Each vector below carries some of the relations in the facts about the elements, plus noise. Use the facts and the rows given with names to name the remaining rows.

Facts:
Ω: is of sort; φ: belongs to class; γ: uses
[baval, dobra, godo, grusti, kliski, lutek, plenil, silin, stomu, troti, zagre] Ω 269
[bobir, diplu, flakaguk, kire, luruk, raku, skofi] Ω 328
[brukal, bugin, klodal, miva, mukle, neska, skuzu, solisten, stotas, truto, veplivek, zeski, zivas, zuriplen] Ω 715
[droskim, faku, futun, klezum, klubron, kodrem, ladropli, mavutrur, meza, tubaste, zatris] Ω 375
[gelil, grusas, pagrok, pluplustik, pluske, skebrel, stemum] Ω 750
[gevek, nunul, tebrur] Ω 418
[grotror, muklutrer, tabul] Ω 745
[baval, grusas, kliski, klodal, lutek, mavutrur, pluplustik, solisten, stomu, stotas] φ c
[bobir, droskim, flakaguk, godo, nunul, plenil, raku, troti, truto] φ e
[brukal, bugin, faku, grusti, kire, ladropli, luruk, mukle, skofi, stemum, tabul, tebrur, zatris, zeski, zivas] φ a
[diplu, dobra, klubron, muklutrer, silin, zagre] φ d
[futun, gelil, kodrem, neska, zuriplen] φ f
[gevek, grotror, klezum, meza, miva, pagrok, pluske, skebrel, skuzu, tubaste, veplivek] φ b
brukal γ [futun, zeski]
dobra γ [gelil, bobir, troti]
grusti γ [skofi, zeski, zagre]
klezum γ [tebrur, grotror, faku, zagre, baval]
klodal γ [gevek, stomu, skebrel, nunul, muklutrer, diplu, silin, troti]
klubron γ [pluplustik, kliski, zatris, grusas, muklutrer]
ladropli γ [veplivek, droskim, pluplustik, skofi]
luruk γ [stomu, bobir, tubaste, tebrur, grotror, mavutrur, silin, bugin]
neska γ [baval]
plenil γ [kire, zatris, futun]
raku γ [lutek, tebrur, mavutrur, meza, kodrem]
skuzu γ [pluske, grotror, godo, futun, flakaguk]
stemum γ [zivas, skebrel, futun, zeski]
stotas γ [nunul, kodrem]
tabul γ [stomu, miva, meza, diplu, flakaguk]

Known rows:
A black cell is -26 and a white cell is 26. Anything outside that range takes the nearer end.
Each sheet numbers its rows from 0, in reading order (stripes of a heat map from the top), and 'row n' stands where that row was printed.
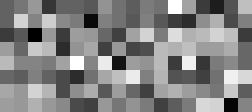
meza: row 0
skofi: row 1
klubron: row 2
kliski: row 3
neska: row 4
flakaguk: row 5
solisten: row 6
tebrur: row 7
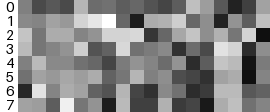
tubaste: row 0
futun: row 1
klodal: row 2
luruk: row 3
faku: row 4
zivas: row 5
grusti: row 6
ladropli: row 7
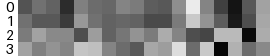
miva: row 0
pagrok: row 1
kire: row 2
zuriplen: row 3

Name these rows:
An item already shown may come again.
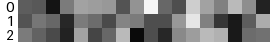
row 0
silin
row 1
miva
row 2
klezum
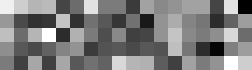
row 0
stotas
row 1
grotror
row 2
pluplustik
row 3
veplivek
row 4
bobir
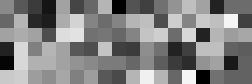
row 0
klezum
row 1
dobra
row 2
gelil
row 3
grusti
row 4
zeski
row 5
kodrem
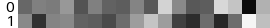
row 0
zatris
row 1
droskim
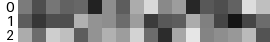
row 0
godo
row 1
skebrel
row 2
stomu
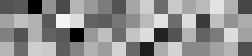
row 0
klubron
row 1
gelil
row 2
raku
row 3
stomu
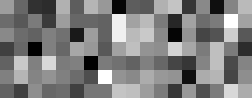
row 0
skuzu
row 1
troti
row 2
nunul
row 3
muklutrer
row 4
skofi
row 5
tabul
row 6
truto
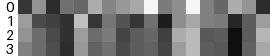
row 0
diplu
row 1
grotror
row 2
pluske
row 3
pluske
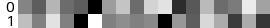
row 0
raku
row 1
baval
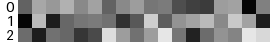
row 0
zivas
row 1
zagre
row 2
plenil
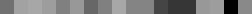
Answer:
zivas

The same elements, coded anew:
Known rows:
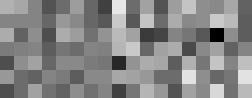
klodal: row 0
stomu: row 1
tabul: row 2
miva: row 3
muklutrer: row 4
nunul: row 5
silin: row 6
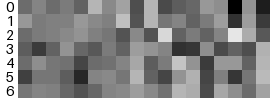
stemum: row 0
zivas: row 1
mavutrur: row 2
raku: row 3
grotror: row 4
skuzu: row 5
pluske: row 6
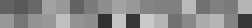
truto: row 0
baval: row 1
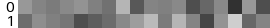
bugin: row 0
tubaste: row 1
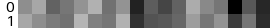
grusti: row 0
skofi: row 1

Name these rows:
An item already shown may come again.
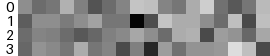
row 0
troti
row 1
zagre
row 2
pluske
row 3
pluplustik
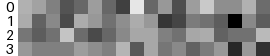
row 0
klodal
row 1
tabul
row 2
bobir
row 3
zivas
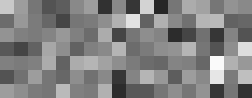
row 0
stotas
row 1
skebrel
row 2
tebrur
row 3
godo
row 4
futun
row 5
silin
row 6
skofi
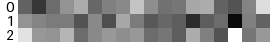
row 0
flakaguk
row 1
luruk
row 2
gelil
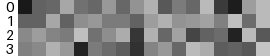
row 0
plenil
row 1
diplu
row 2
zatris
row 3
dobra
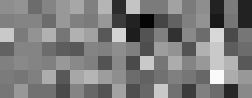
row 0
zeski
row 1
ladropli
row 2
neska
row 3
veplivek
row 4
solisten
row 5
futun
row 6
klezum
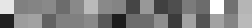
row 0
kodrem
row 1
klubron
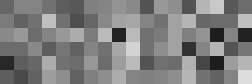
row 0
veplivek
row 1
bobir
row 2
zeski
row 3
meza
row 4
plenil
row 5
godo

